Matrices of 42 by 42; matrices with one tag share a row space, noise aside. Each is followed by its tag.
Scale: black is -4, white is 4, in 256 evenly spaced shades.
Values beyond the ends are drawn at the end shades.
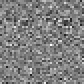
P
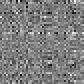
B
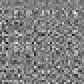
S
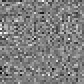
S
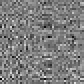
B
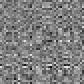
P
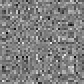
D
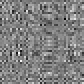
B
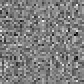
S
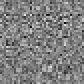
P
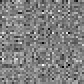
S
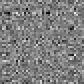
D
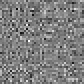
B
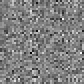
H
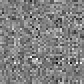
H
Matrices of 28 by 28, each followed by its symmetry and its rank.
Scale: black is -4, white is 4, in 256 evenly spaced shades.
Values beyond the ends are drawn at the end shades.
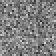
antisymmetric, full rank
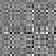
antisymmetric, rank two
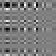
neither, rank one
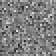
antisymmetric, full rank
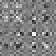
symmetric, rank three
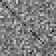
symmetric, full rank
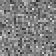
antisymmetric, full rank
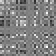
symmetric, rank three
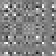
symmetric, rank three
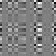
neither, rank one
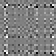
antisymmetric, rank two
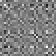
symmetric, rank three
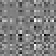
antisymmetric, rank two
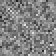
symmetric, full rank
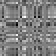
antisymmetric, rank two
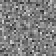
antisymmetric, full rank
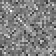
symmetric, full rank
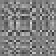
antisymmetric, rank two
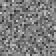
symmetric, full rank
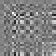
symmetric, rank three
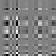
neither, rank one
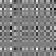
neither, rank one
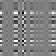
neither, rank one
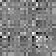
symmetric, rank three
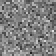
antisymmetric, full rank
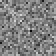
symmetric, full rank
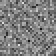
symmetric, full rank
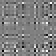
antisymmetric, rank two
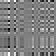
neither, rank one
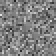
antisymmetric, full rank
